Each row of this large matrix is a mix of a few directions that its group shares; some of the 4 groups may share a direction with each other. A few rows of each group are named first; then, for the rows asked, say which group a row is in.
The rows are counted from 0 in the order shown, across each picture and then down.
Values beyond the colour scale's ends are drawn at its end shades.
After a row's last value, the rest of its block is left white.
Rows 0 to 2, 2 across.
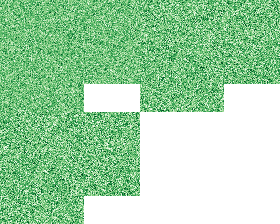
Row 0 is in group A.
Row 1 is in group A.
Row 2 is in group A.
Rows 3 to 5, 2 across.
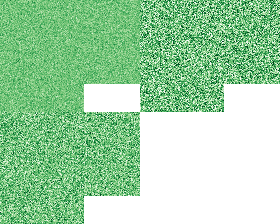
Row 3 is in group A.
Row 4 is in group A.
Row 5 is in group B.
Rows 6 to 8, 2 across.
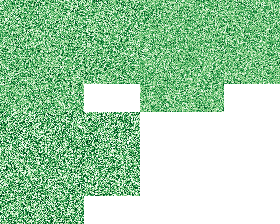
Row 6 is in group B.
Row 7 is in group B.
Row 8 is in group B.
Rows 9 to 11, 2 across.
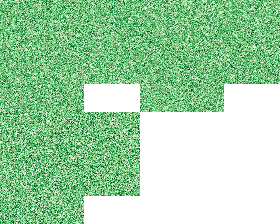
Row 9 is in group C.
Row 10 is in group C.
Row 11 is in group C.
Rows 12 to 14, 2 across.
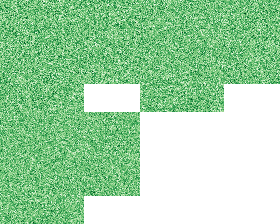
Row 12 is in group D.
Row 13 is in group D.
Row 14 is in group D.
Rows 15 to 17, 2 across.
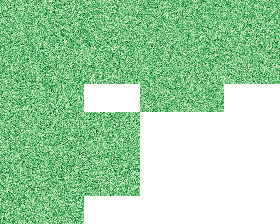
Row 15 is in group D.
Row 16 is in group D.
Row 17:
A
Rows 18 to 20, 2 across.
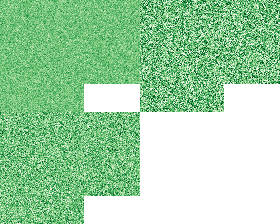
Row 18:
D
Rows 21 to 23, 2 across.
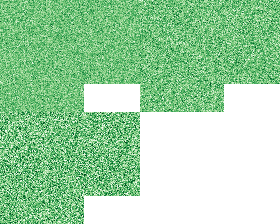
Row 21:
C
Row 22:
B
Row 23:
A
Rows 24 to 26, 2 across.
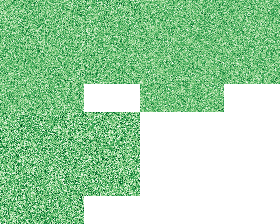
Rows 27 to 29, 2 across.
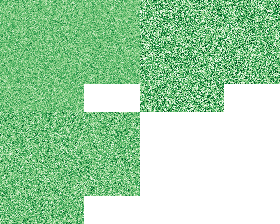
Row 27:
C
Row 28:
B
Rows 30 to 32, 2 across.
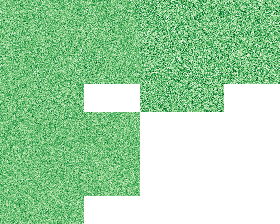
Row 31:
D
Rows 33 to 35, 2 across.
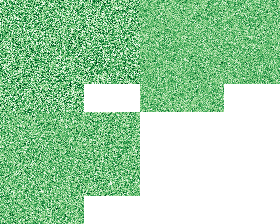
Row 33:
B
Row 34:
A
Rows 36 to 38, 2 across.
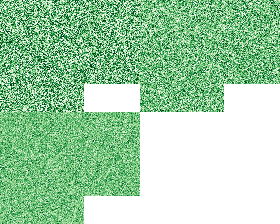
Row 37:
A
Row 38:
B
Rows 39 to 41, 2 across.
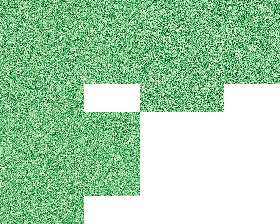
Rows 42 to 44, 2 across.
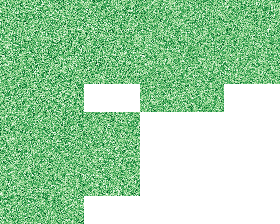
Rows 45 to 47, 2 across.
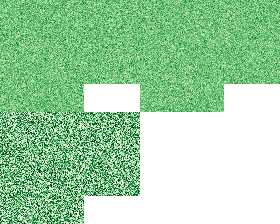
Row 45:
A
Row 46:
D
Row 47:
D
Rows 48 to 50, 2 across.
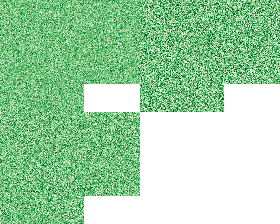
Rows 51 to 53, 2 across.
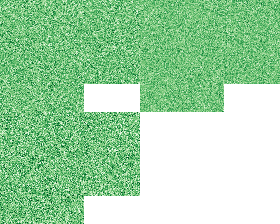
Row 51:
C
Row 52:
B
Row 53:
D
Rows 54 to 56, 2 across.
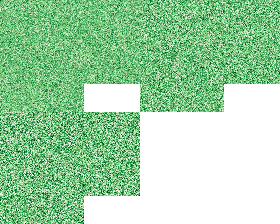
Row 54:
D
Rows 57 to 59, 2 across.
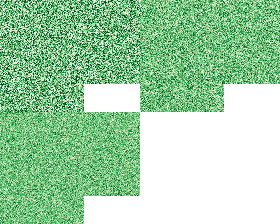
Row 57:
A
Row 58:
D
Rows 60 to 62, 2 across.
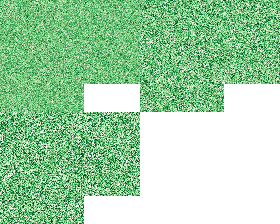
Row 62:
B
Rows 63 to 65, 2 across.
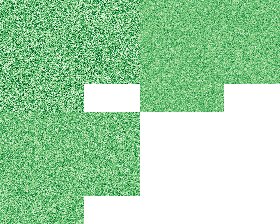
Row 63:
B
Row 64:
B
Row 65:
D
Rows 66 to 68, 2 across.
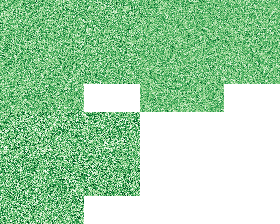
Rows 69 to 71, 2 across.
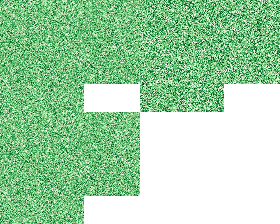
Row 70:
D
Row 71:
C
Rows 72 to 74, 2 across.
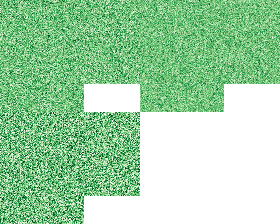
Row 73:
D
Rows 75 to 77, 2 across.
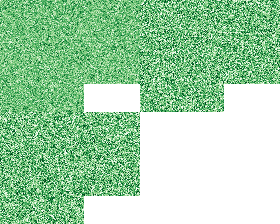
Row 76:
A
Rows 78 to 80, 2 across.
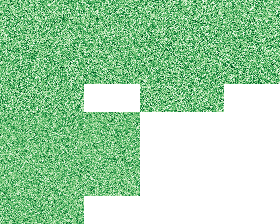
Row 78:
A
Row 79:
C
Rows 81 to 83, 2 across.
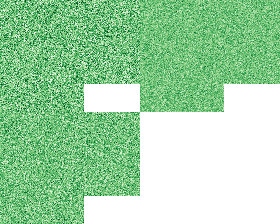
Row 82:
B
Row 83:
B
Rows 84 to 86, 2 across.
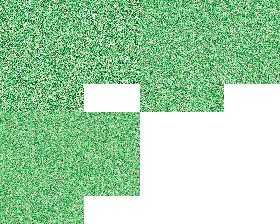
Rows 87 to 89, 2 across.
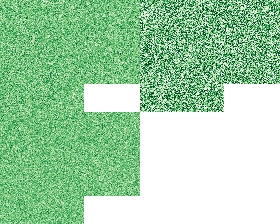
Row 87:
D
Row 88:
B
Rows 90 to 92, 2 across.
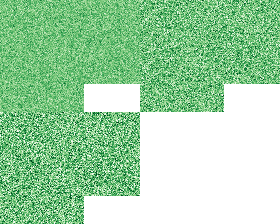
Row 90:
D
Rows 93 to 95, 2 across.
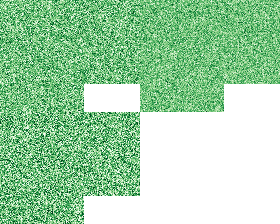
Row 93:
C
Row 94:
A
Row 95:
D
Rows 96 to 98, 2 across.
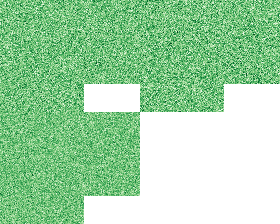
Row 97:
C
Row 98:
C
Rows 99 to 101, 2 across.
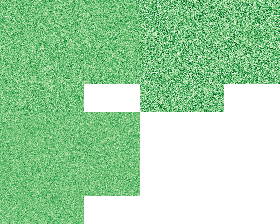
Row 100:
D
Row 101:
C
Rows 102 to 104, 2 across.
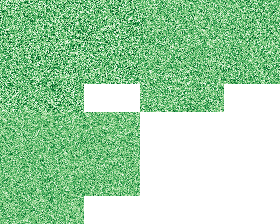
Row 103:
D
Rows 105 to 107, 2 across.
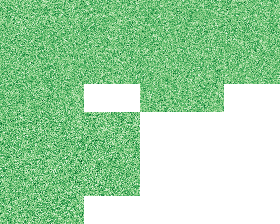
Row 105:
D
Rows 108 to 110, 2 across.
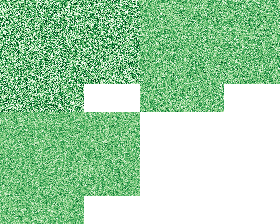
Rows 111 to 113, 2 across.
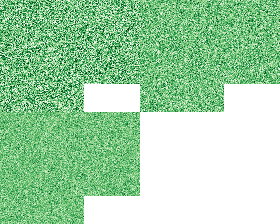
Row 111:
B
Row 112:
A
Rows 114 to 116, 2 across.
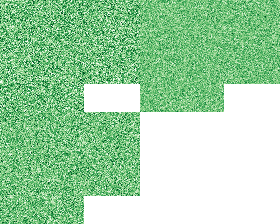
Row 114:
C
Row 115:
A
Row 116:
C
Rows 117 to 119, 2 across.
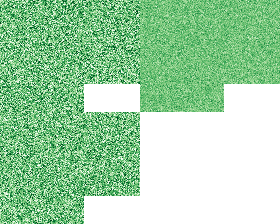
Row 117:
C
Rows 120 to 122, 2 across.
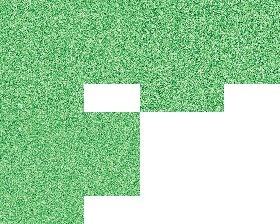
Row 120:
D
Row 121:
A
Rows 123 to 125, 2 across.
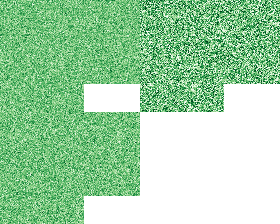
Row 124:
C
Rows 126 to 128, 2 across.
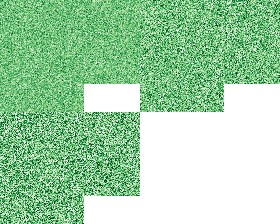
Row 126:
B
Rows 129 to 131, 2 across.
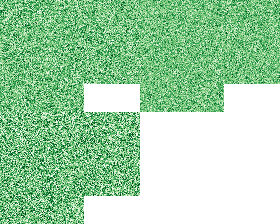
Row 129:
B
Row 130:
B
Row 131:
D
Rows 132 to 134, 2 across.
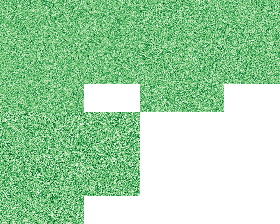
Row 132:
D
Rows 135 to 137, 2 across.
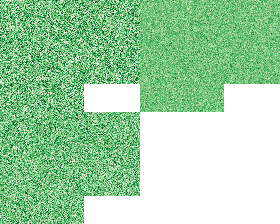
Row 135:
C
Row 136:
C
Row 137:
A
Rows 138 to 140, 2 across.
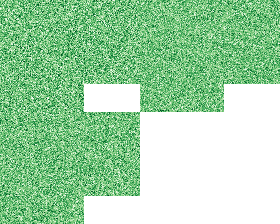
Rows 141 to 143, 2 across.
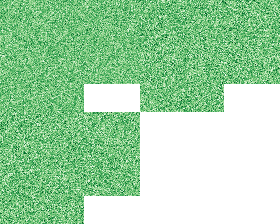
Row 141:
B
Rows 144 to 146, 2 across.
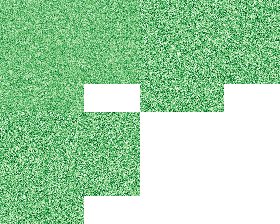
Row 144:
D
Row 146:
A
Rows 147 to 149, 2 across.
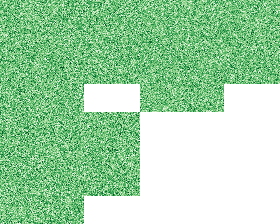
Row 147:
A
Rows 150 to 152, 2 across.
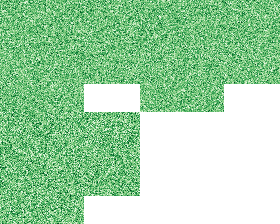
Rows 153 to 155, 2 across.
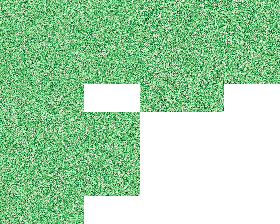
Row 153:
C
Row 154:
B
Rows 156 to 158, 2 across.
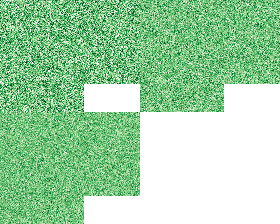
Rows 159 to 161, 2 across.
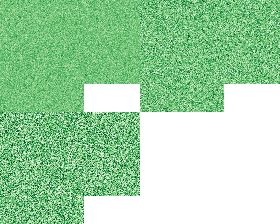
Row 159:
A
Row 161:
B
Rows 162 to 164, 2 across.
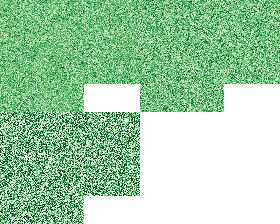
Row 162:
A
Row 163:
C
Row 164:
B
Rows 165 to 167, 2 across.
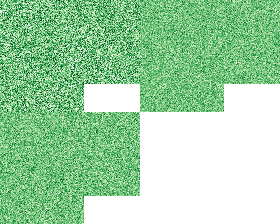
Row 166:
B
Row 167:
A
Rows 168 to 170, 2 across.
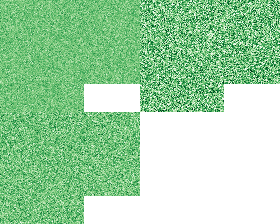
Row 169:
A
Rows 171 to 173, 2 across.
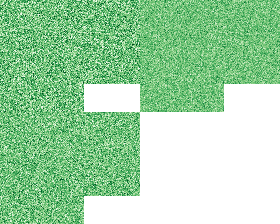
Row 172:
A
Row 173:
A
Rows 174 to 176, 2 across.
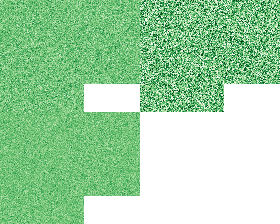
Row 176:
A
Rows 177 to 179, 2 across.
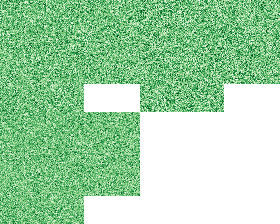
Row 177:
C
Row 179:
C
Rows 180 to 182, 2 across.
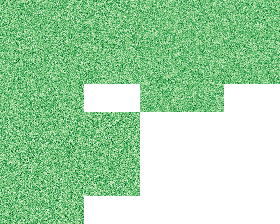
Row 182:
A
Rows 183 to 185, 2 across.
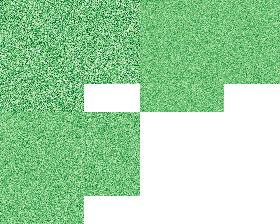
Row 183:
B
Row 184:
C
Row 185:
B
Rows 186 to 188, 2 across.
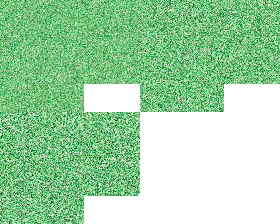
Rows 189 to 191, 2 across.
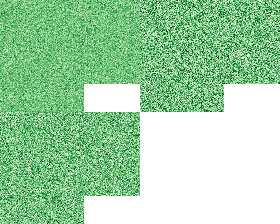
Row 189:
B
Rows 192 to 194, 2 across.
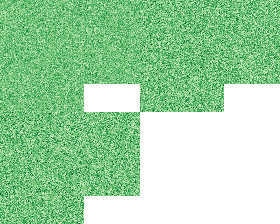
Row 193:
A
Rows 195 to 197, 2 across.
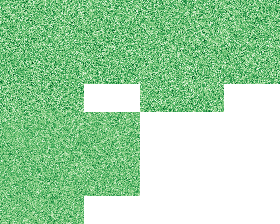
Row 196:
D
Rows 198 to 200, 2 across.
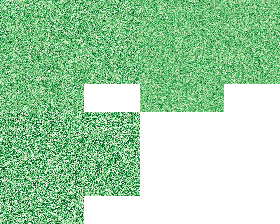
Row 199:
D
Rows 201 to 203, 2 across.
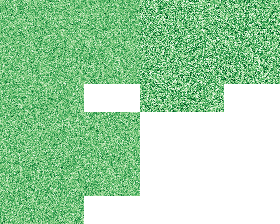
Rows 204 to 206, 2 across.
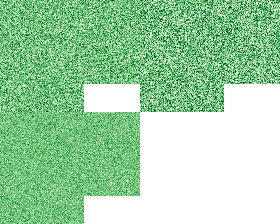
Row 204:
A
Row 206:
A
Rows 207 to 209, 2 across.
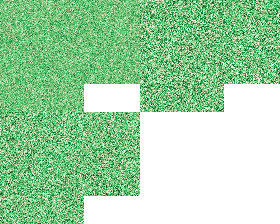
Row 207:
C
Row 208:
C
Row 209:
C
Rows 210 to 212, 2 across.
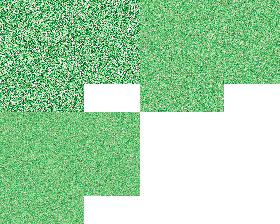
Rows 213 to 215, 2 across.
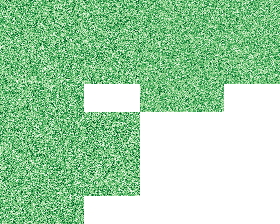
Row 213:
D
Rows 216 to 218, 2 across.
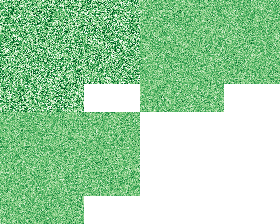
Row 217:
B
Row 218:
A
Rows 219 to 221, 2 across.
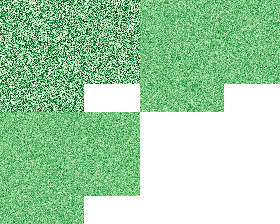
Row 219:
B
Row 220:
C
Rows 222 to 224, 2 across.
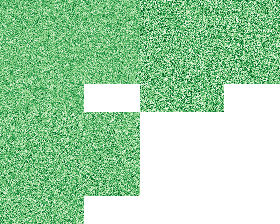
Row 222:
D
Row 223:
A
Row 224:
C
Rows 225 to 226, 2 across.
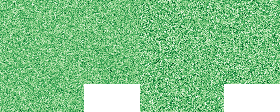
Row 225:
A
